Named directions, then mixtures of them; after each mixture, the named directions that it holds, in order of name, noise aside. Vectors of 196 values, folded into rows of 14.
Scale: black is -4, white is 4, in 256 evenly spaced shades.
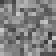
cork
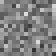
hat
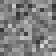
cork, hat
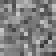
cork, hat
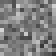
cork, hat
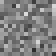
hat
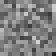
cork, hat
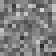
cork, hat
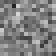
cork, hat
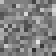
hat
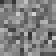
cork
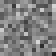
cork, hat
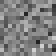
hat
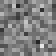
cork, hat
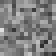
cork, hat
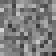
cork, hat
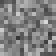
cork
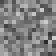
cork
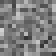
cork, hat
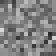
cork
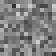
cork, hat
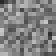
cork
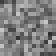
cork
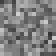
cork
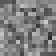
cork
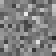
hat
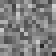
cork, hat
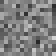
hat
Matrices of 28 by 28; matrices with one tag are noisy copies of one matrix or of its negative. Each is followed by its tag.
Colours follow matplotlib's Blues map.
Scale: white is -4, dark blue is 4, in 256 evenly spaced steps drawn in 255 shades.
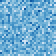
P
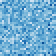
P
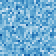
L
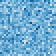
P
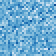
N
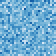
P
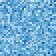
P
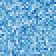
N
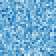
L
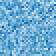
N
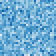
L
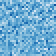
N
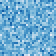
L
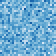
P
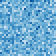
P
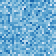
P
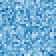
L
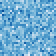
L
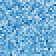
N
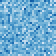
P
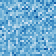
N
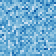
N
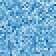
N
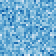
L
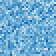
N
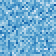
N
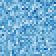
N
